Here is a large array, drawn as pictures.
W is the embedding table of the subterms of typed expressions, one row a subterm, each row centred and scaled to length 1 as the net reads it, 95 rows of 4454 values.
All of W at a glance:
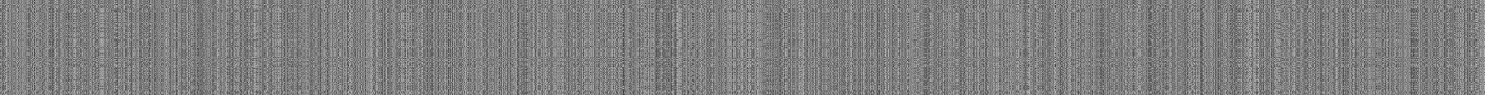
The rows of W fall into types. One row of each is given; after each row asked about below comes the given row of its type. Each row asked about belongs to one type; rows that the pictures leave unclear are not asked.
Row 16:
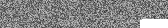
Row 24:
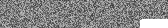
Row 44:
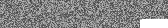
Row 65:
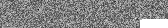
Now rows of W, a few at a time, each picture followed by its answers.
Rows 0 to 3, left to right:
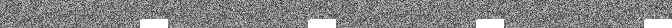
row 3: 65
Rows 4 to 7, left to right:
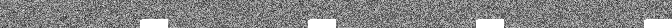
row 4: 16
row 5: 24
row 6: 65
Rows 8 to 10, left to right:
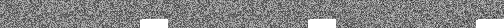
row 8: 44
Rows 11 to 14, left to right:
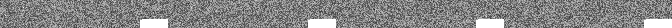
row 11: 44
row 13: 16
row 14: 16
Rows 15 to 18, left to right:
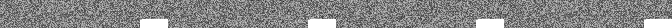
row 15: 44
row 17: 16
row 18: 44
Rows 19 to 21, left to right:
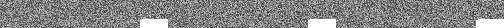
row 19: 16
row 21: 16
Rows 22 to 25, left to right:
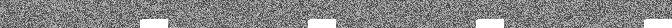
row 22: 44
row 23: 24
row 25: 16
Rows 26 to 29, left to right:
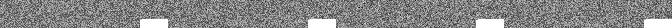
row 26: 44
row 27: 16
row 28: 65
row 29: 44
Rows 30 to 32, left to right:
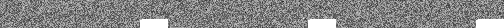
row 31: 65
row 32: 24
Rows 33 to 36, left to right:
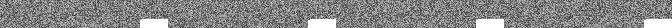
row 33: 44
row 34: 24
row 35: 44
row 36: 16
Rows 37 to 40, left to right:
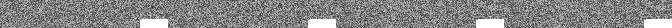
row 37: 65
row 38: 24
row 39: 44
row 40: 44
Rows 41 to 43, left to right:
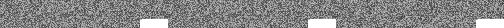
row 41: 44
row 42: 44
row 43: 16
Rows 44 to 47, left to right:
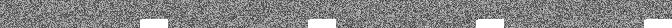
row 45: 16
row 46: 24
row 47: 16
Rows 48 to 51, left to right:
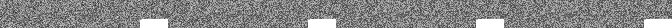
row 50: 44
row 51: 44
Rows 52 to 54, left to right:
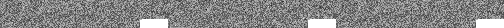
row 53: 65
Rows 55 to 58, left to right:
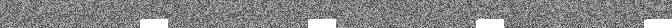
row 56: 44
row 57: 24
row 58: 44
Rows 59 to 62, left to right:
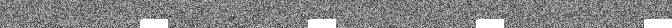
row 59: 16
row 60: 16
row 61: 24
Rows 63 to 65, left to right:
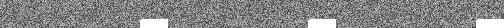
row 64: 16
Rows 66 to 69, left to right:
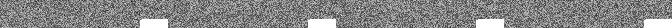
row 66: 24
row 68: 44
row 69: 24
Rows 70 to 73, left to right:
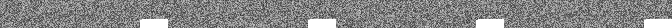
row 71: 44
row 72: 24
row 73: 44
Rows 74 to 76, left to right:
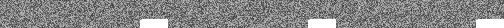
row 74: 24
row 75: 16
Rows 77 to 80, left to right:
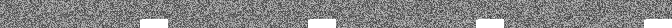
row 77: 44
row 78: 44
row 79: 16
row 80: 16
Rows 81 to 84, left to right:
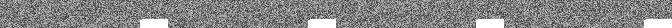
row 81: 16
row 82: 24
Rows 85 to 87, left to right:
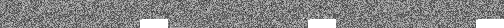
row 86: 65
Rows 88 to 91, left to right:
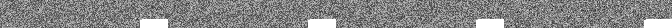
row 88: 65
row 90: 16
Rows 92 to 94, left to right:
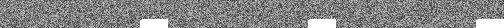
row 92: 24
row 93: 24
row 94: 16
